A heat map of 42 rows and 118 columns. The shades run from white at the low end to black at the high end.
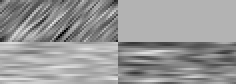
The table splits into 2 rows of 2 panels. Panel 1,1: middling, slanting up to the right, strong in contrast. Panel 1,2: low, flat. Panel 2,1: low, streaked across. Panel 2,2: middling, streaked across, strong in contrast.
